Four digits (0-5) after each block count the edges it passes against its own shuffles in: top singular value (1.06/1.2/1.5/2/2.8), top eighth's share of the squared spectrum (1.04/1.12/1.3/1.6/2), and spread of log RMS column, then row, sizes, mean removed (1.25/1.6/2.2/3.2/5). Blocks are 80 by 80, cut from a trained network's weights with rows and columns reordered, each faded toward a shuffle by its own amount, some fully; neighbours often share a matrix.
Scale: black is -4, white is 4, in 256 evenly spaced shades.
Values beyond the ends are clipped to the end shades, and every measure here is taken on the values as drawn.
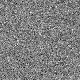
0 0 0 0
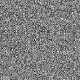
3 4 2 1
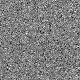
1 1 0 0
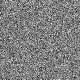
0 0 0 0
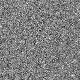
1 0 0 0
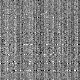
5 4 2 3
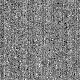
3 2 0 0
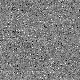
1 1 0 0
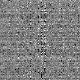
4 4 3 0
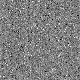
0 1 0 0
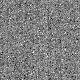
1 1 0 0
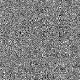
3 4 2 2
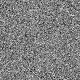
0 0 0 0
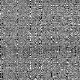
3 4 3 0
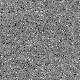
0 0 0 0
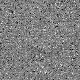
1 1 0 0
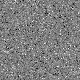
0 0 0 0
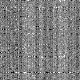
4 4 1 3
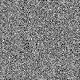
2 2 1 0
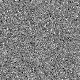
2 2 0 0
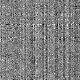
4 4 2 3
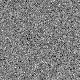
1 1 0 0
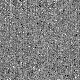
2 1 0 0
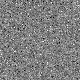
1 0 0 0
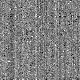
3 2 1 1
